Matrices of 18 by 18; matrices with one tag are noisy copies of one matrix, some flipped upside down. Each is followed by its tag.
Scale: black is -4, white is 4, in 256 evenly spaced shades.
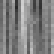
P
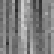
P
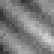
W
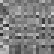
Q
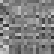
Q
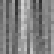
P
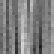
P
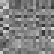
Q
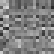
Q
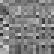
Q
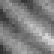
W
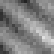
W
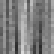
P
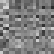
Q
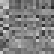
Q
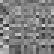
Q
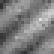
W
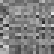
Q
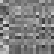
Q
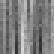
P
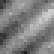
W
